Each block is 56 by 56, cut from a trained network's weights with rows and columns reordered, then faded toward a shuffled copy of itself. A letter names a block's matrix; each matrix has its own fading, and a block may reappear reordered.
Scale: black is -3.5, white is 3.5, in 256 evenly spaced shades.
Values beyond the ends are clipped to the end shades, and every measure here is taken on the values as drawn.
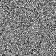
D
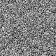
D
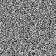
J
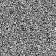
D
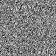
J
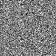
D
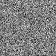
D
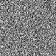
J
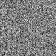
J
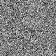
D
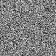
J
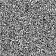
D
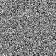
J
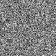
J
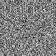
J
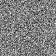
D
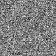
J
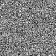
J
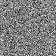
D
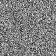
D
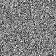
J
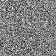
D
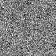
D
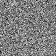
D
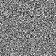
J
